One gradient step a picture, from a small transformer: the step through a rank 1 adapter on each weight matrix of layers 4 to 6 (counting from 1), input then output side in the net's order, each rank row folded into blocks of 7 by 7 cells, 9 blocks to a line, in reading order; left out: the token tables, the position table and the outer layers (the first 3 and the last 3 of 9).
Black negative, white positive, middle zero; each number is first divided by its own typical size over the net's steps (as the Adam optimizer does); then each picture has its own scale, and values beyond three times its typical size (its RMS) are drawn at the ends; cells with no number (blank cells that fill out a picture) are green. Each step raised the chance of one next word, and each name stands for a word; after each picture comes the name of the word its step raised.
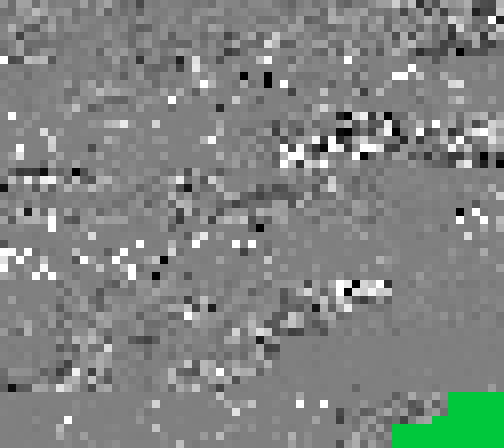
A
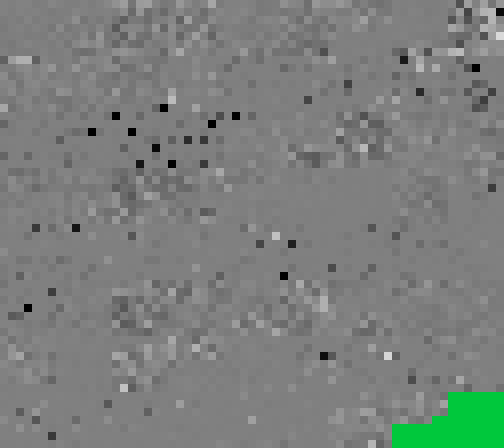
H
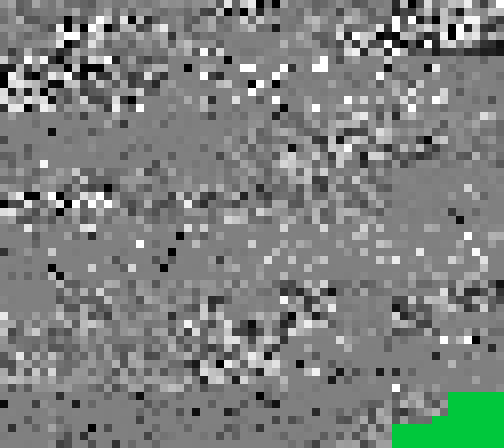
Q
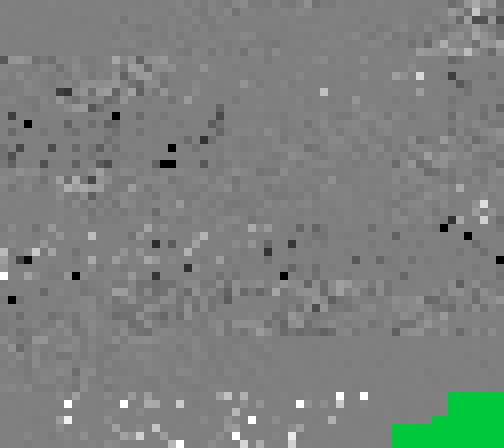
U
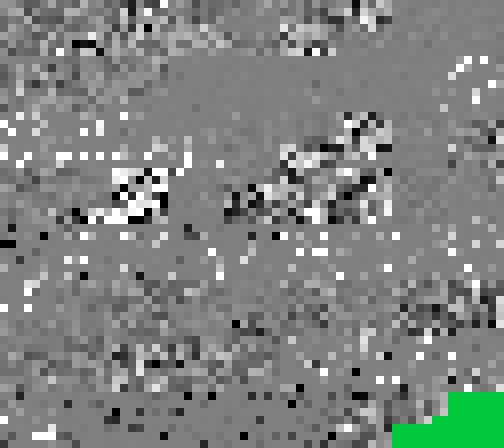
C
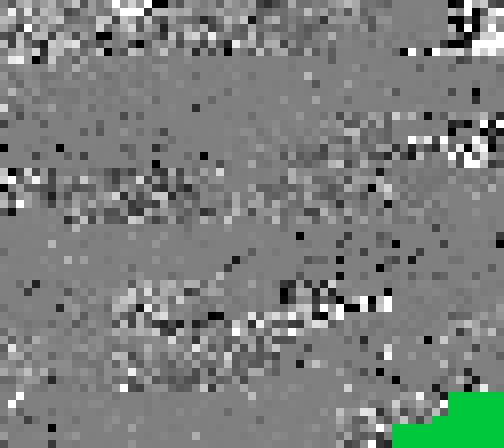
H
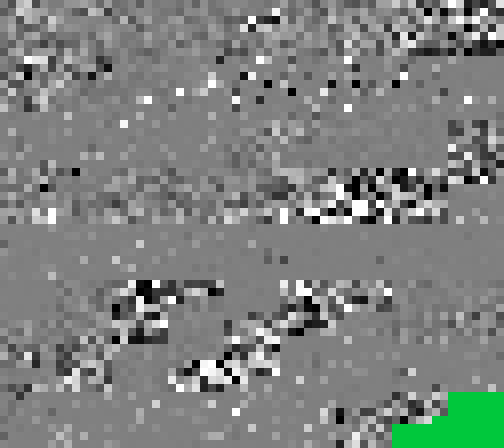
A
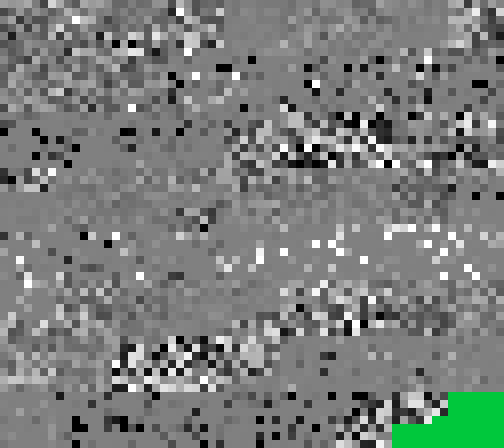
Q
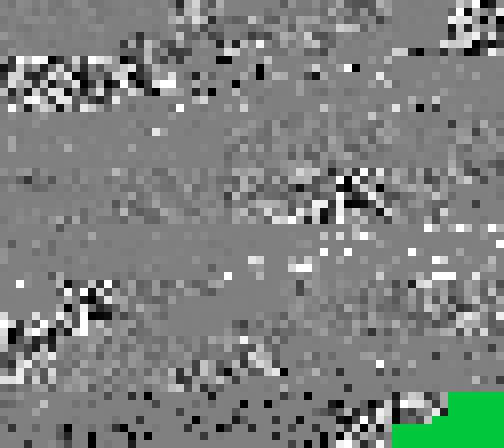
Q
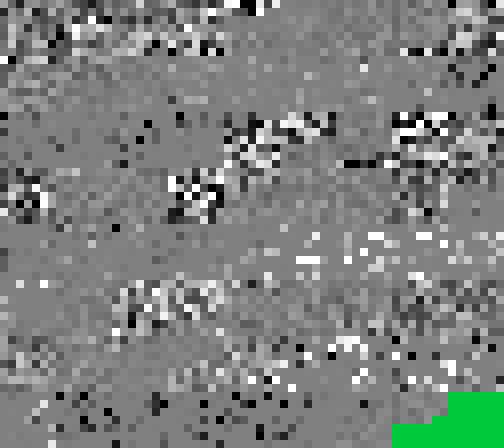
Q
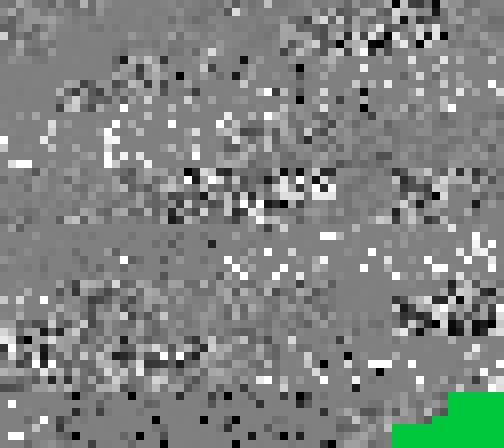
C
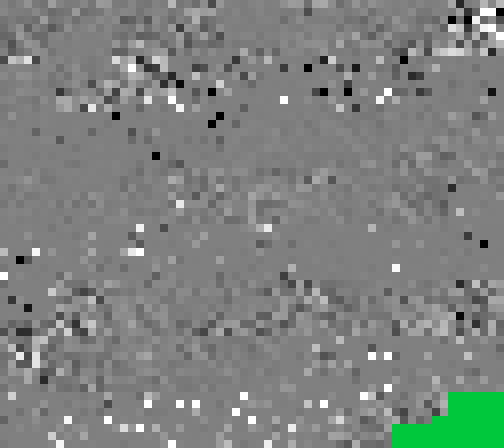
U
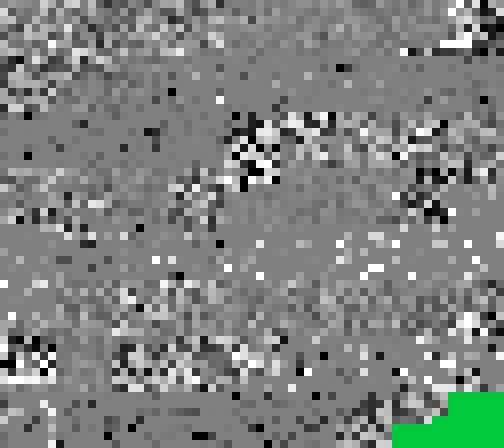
Q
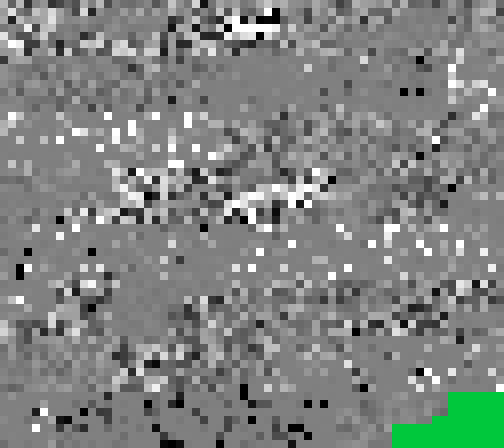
C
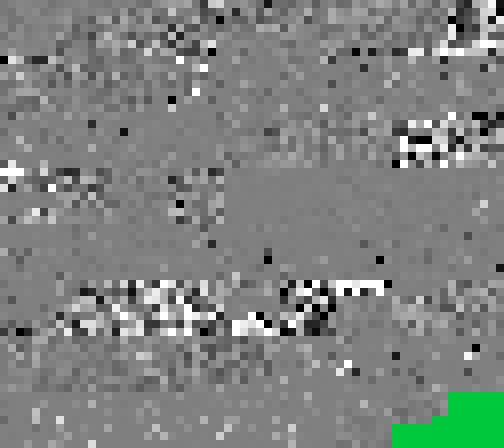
U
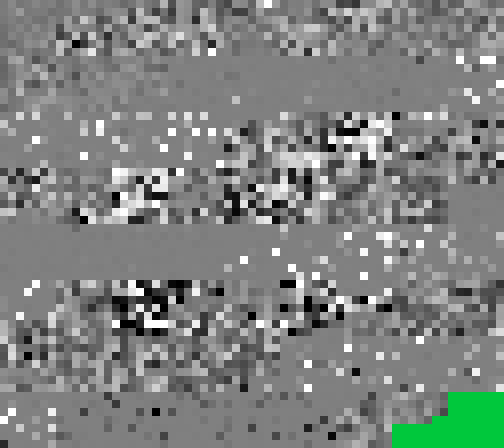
C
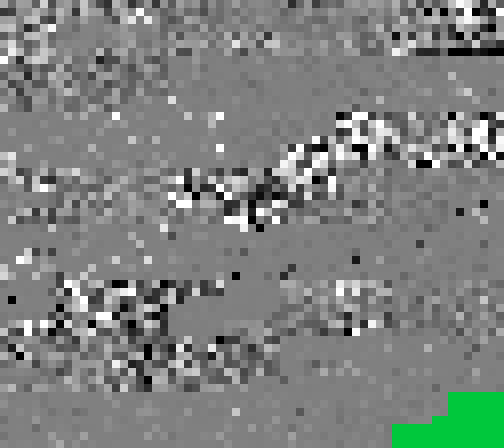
A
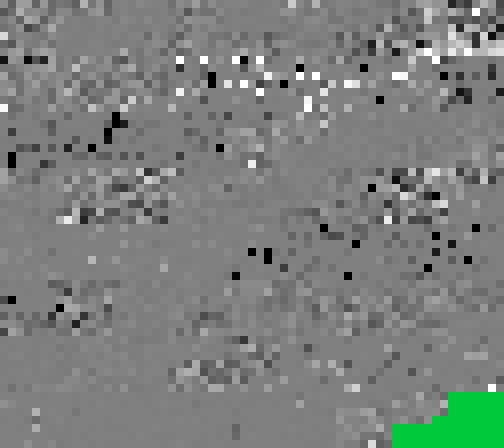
H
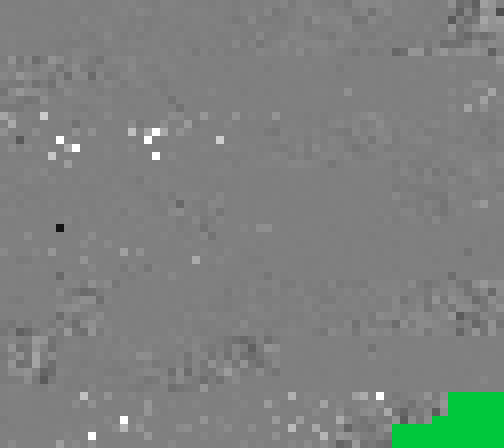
U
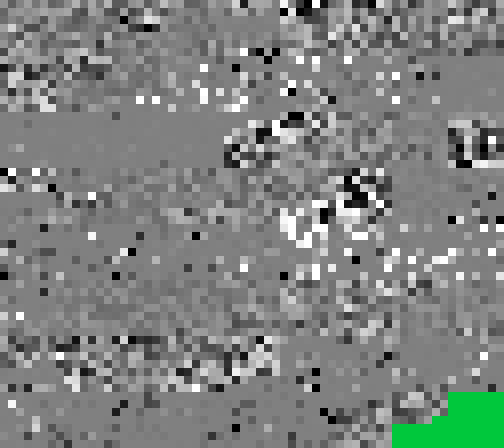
Q
